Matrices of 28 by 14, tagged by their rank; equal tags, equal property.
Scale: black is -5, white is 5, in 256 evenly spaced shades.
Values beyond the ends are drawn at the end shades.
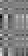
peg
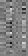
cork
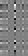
peg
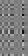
peg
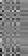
cork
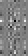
cork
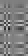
peg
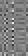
cork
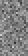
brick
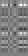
peg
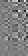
cork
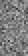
brick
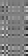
peg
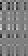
peg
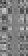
cork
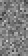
brick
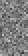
brick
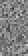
brick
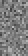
brick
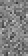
brick
